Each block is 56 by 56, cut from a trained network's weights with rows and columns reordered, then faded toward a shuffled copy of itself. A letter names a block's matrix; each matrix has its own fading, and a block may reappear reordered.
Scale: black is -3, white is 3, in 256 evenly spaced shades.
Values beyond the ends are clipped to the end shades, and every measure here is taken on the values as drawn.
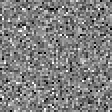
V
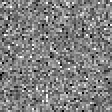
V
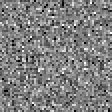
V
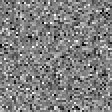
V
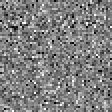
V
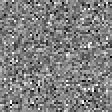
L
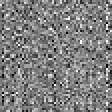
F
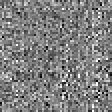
F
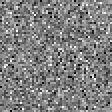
V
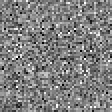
L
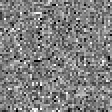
L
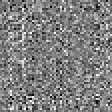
F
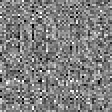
F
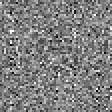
L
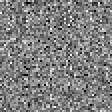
L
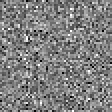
L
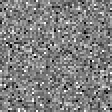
V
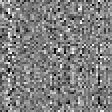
F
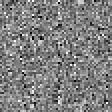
L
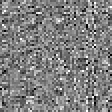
F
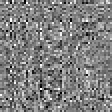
F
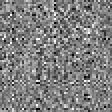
F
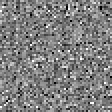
V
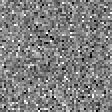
V
